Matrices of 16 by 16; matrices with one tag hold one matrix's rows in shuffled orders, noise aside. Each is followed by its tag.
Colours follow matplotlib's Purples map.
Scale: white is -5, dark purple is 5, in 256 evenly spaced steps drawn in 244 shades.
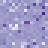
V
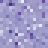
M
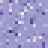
M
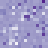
V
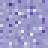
M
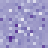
M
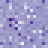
M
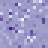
M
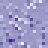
M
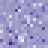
M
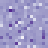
M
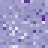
V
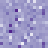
M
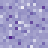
M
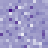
M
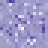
M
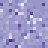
M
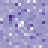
M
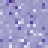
M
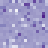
V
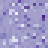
V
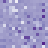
V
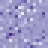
M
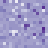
V
